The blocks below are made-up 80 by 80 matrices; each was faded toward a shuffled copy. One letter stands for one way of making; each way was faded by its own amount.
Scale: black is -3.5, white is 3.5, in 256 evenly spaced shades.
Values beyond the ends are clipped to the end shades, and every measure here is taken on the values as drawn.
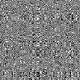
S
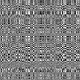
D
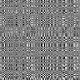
D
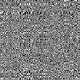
S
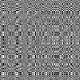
D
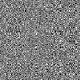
S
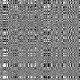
D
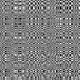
D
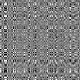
D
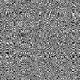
S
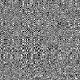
S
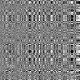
D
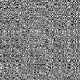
S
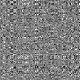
S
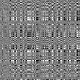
D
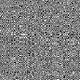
S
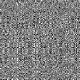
S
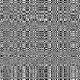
D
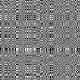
D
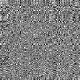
S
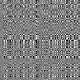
D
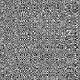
S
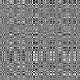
D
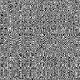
S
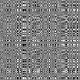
D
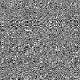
S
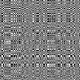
D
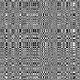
D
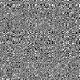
S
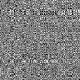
S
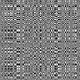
D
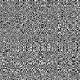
S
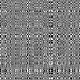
D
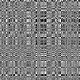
D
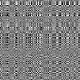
D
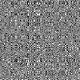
S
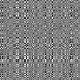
D
